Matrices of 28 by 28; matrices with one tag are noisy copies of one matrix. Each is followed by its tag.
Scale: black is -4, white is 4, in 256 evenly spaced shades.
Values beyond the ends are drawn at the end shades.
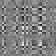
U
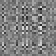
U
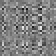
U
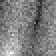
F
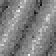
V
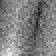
F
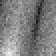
F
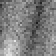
F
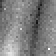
F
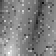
F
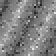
V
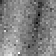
F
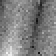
F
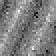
V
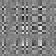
U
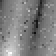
F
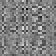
U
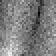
F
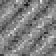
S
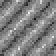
S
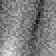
F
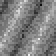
V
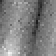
F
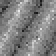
V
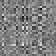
U
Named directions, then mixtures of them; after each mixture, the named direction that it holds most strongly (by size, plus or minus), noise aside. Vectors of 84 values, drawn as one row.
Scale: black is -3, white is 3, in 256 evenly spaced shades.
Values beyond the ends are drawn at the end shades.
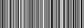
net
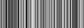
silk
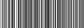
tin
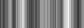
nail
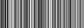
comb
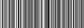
tin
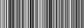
comb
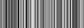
silk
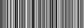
tin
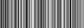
comb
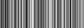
comb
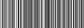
tin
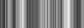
nail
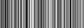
comb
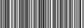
net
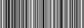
net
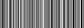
net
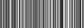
net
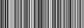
comb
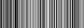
tin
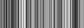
silk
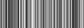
silk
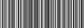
tin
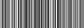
tin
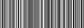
net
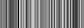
silk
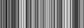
silk
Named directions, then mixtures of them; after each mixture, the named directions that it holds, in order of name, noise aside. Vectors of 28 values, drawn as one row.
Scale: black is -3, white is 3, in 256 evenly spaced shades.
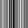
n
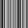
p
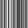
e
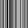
e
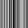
n, p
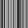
e, p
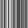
e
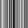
n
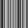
p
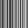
e, p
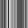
e, n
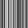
e, p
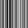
e
